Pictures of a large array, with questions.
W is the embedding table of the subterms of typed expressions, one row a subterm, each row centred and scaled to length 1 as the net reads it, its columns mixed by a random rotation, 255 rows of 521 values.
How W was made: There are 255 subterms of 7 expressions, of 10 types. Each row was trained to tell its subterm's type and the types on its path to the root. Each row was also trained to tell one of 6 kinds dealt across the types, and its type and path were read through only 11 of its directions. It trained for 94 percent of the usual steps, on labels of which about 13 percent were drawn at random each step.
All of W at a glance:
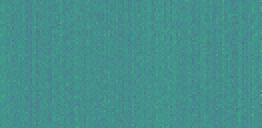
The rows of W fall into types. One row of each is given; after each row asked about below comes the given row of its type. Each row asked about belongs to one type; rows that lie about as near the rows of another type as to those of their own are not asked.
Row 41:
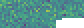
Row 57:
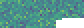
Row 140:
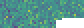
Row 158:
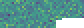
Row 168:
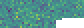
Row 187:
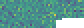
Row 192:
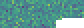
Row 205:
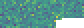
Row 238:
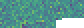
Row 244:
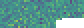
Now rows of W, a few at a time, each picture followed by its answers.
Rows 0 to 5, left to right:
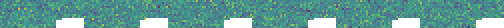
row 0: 168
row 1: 205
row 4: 244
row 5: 168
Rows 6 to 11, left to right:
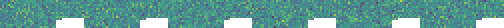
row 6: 158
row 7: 168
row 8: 205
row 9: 244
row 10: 192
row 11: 187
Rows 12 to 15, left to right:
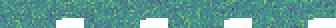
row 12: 158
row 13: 187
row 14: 192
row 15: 192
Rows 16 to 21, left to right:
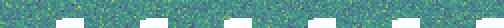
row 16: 140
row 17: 158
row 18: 205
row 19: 57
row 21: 41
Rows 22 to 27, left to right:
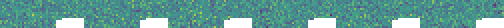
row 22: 57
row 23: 168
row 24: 238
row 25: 41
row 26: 168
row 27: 192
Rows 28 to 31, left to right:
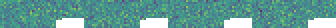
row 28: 244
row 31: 140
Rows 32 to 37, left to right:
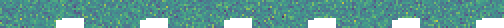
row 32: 244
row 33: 244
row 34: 168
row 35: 41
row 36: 41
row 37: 244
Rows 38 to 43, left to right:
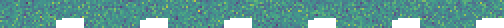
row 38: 57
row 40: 187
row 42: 168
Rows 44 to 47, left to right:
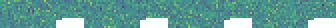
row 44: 187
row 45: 168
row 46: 168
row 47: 158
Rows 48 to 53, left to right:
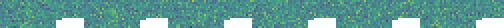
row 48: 168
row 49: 168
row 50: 244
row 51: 238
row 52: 158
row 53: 158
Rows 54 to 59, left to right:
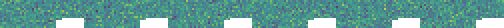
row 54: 158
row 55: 205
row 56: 244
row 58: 140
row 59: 244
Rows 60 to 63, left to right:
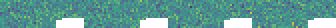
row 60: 41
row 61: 238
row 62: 168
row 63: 168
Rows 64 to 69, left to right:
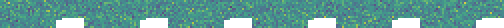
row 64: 187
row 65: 238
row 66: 158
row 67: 41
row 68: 205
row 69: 41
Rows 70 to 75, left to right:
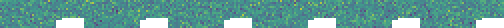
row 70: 41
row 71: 187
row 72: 41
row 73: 244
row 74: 192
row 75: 140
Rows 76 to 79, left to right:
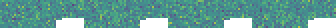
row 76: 140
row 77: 57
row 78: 238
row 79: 238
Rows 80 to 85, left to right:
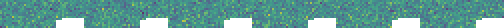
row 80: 205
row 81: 168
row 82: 244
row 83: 57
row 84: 238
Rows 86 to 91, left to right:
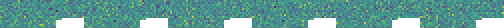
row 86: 57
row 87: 238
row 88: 158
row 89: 168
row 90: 57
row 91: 57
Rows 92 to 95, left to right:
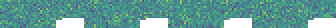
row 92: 57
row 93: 244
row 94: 192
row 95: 41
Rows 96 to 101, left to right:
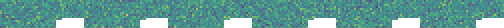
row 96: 205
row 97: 244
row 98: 238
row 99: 140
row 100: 168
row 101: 41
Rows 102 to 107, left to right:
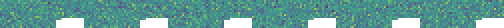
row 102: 41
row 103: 168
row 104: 140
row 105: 168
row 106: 57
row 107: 158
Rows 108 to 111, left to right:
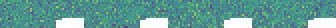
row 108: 187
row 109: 187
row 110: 57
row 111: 41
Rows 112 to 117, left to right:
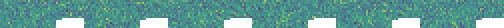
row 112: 244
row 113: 238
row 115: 244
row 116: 244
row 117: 244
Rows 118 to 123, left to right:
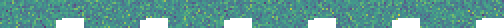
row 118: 192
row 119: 187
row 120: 57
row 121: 158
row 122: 205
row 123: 158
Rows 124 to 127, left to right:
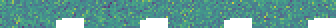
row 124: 192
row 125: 192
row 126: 158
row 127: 140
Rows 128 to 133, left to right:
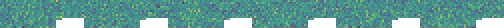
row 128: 238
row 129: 168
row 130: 168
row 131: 244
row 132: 244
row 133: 168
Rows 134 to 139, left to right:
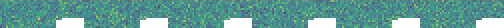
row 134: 205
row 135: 238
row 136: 244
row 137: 187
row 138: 238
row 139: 158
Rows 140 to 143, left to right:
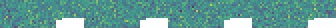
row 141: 187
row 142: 205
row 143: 140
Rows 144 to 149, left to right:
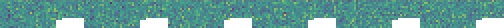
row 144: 140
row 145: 140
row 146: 205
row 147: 41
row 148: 158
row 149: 158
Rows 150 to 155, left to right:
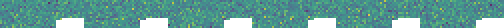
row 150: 205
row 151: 140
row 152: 168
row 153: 238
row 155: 238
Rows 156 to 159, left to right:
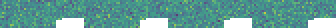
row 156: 244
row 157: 238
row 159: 41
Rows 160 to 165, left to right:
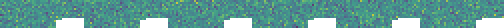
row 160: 158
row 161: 140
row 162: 187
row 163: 192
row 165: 187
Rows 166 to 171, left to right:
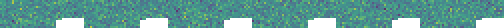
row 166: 192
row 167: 57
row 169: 244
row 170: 168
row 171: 187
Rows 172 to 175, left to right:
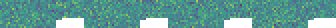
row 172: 168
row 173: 187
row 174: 244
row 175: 238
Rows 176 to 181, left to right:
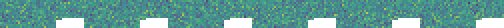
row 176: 158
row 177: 238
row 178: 140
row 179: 244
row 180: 140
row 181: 205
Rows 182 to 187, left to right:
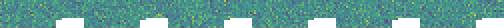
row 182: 57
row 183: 41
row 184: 238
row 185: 158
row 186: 158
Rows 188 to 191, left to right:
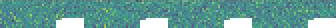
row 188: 205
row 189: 168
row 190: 41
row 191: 244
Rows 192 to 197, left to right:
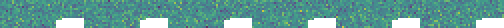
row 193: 205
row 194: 192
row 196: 238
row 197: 244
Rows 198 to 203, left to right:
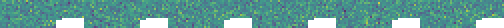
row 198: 187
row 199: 140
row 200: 41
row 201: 187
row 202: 140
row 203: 41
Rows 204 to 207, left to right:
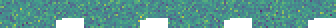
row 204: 57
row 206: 205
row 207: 41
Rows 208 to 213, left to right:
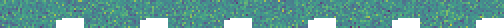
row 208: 187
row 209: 158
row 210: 187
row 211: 187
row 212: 192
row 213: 238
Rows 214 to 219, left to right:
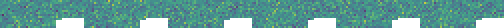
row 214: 205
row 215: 238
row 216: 140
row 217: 158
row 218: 192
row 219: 168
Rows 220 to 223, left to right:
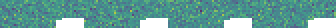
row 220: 140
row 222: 187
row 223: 192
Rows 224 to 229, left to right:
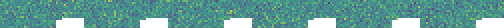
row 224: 187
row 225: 244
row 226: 238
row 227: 238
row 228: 205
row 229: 140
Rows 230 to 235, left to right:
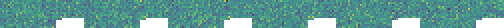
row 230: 158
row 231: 238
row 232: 238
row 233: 158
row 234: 57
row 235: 140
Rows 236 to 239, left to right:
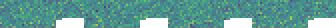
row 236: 57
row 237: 205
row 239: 238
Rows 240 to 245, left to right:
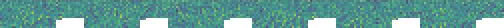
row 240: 238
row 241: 244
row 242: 41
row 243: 238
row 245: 168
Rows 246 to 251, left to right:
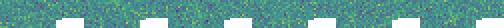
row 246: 168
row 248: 168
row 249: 140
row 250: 205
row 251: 244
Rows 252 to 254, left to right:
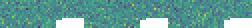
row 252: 238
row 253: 168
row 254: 244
